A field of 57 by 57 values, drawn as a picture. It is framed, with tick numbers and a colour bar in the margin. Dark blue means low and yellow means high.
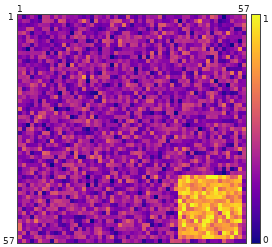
Histogram: skewed, a long tail of high values. Mirror symmetry: none. Stripes: none. Odd patch: higher, in the bottom right. Ninth with the highest average: bottom right.
